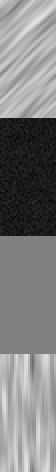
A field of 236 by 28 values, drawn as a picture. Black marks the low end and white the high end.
It is made of 4 by 1 panels. Panel 1,1: high, slanting up to the right. Panel 2,1: very low, fine-grained, faint in contrast. Panel 3,1: middling, flat. Panel 4,1: high, streaked downward.
